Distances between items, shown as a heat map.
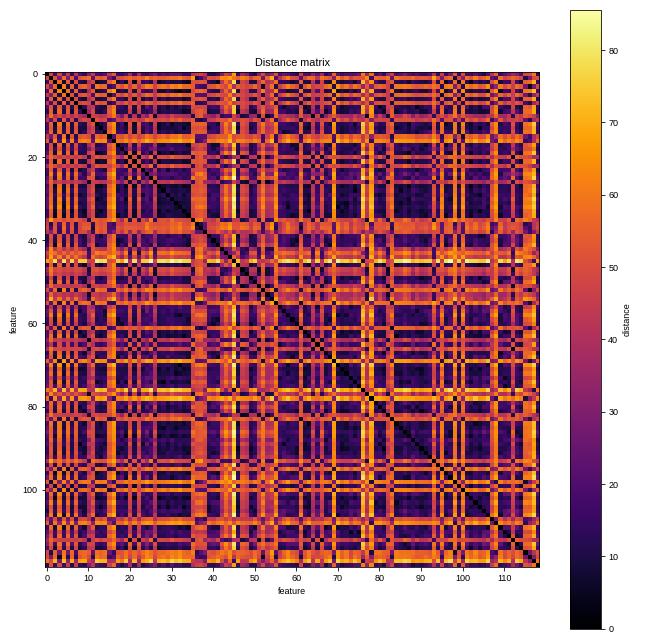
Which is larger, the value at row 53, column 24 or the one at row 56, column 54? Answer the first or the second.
the second
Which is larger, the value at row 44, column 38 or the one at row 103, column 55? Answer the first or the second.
the second
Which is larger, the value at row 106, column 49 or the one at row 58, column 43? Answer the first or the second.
the second
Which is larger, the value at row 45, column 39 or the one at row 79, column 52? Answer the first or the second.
the first
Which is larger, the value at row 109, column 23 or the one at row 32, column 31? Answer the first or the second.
the first
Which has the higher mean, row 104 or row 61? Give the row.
61
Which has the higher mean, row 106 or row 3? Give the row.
3
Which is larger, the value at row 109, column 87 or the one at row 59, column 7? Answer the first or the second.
the second
